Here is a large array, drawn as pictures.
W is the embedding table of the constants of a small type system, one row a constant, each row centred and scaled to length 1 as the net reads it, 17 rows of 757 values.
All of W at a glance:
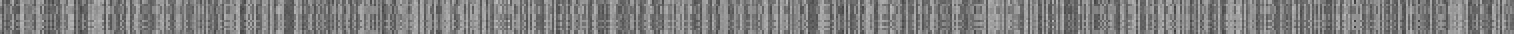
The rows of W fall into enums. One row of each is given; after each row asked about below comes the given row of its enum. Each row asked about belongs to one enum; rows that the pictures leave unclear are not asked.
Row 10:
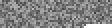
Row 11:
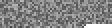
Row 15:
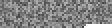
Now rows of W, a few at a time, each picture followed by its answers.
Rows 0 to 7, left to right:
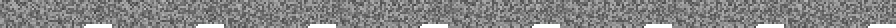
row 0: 10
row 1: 10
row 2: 11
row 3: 15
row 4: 15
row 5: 15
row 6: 15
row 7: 11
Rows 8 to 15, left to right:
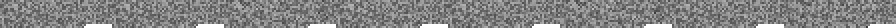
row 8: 11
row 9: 11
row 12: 11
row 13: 10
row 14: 11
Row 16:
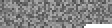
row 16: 15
